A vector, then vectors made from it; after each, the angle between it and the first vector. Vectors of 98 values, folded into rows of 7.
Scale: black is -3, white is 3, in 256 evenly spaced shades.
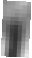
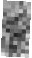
partly aligned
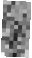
partly aligned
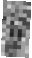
partly aligned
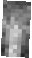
nearly opposite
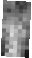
nearly opposite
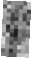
partly aligned
